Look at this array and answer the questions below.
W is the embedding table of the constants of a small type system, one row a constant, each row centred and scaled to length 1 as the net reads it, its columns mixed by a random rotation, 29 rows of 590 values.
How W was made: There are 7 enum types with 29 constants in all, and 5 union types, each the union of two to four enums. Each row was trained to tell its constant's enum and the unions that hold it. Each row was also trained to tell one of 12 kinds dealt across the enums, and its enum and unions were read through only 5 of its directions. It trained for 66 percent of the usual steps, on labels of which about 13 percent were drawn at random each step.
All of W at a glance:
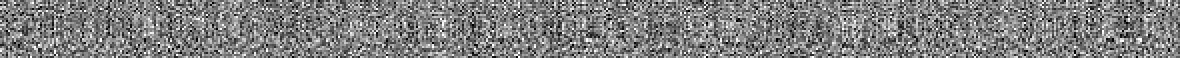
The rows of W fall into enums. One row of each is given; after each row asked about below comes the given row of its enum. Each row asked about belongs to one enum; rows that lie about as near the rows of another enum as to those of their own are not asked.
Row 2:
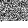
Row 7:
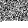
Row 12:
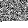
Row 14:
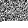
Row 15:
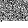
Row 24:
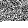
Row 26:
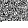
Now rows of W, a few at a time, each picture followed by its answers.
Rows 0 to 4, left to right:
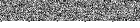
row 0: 2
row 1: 12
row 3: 12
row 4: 14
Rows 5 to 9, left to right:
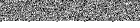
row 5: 2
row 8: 26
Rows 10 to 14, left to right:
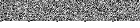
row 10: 14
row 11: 26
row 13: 12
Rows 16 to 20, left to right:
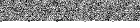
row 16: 12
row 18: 26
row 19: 24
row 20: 24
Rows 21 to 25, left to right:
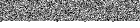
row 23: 2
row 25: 14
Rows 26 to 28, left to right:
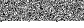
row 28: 26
